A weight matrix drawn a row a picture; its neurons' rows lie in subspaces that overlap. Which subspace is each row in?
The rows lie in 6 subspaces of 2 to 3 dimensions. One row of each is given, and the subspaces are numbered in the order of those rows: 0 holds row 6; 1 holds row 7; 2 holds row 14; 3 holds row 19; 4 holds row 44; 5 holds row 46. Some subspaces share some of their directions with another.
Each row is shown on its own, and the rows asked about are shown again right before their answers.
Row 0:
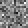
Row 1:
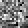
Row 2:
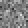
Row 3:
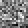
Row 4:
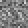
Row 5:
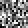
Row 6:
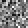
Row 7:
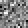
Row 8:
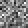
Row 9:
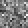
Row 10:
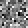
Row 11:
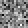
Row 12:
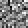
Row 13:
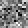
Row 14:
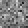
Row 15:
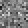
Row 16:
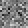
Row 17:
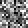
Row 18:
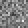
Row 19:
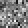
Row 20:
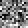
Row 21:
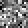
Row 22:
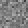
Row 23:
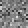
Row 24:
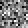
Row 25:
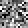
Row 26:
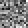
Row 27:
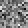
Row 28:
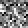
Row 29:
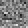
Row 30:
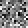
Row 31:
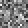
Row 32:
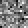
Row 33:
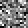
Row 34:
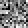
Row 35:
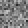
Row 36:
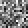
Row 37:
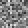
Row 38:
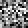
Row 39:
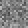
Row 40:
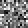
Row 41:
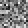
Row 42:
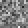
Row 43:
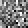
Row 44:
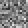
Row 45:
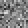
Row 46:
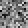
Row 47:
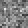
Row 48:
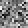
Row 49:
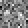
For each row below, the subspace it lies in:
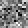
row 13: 3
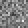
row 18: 0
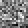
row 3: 2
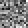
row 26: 4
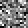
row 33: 2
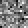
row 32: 2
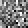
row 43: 3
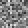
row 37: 5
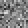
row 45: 1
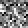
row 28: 1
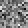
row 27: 5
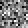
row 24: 2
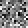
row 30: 0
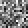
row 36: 3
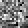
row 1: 2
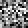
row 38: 3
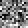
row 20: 2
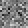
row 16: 3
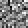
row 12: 5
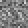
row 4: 0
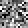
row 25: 5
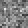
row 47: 3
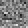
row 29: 2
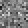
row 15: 2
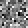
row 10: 0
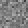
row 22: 0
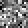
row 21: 3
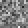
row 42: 0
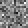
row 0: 4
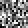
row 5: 3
